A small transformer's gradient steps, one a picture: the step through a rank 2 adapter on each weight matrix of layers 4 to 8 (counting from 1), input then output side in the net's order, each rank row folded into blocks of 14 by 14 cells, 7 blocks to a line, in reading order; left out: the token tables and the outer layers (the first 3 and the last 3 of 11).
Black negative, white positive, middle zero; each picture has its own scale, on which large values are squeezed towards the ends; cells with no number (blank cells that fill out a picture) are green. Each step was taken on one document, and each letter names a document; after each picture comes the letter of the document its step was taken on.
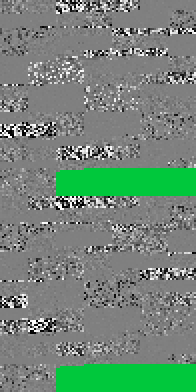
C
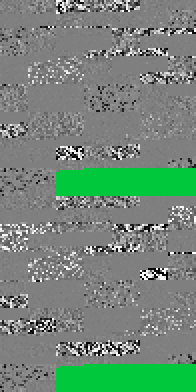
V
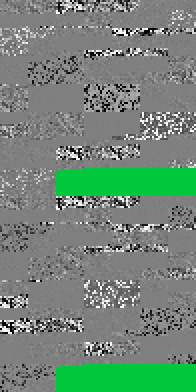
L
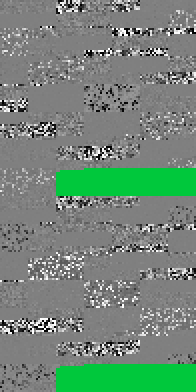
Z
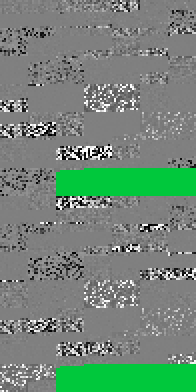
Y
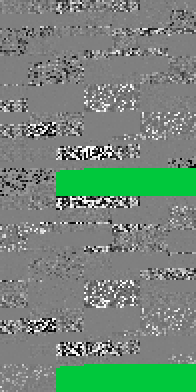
Y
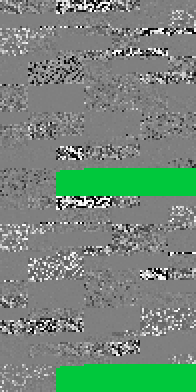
V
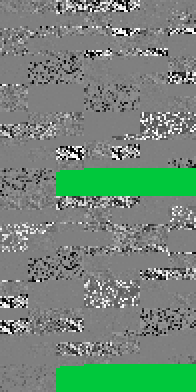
L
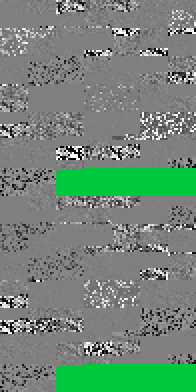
L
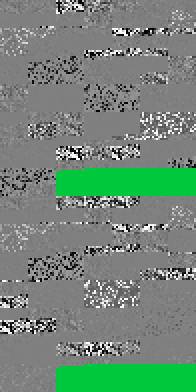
L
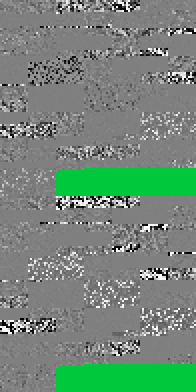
V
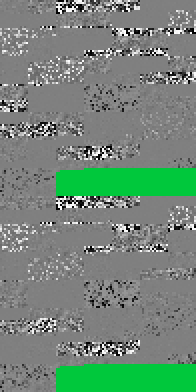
Z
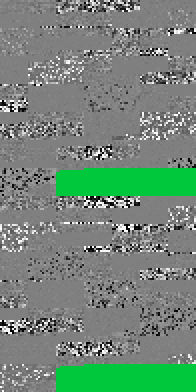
Z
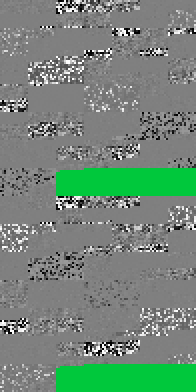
Z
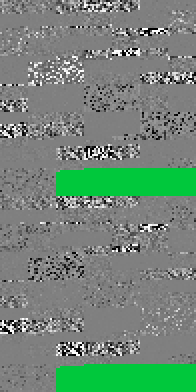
C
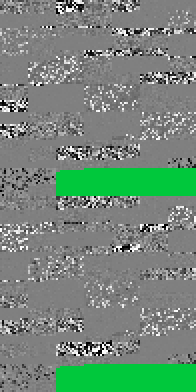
Z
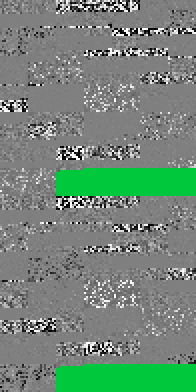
Y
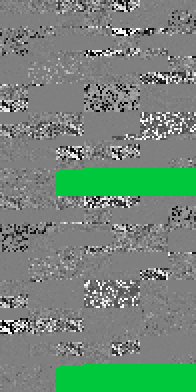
L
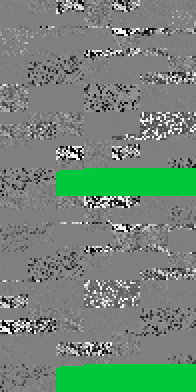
L
